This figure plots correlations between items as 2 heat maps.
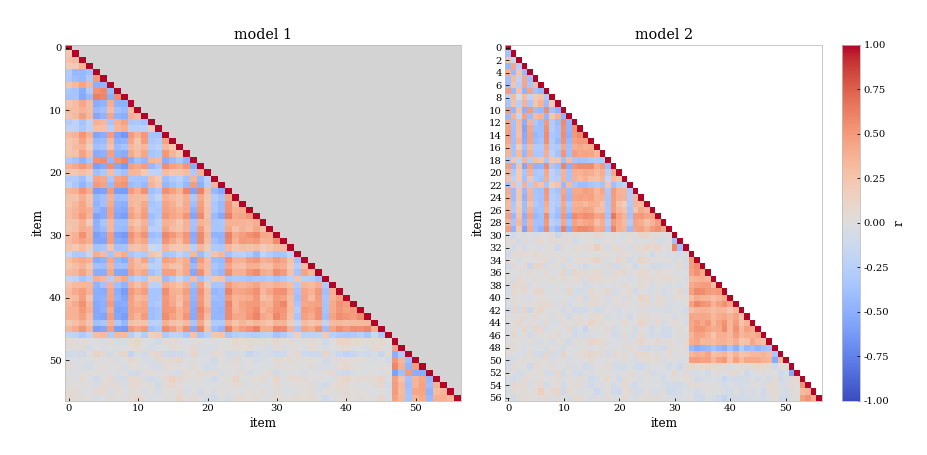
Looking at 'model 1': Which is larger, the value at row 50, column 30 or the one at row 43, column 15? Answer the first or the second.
the second
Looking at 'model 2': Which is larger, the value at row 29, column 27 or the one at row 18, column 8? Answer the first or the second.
the first
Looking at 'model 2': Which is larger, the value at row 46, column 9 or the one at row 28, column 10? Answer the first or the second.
the second
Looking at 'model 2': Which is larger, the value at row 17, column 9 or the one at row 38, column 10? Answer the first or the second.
the second
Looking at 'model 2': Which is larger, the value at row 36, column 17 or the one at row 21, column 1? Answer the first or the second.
the first
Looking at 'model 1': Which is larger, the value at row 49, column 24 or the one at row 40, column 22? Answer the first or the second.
the first
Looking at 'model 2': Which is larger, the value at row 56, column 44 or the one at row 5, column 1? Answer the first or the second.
the second
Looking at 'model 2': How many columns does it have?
57
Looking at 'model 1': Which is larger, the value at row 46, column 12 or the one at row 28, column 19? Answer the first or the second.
the second
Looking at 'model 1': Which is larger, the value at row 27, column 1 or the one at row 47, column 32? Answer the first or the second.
the first
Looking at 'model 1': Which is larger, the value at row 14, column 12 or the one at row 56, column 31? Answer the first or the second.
the second
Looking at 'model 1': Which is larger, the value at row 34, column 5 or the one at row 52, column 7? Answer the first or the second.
the second
